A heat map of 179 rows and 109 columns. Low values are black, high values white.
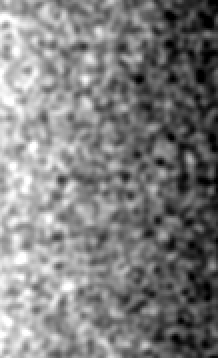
Stripes: none. Ninth with the lowest average: top right. Grain: blotchy. Slope: up to the left. Lone odd cells: none.
